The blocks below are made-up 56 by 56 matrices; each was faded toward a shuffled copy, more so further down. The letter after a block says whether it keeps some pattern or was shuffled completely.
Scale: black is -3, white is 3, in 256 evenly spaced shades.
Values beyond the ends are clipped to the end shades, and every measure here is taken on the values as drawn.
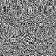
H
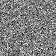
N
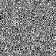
H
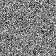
N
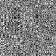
H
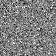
N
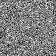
N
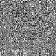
H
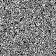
N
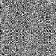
H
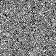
N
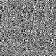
H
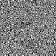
H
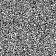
N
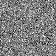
N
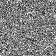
N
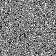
N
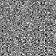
H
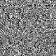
H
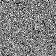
N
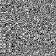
H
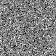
N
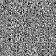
H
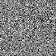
H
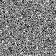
N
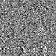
H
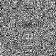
H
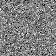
N
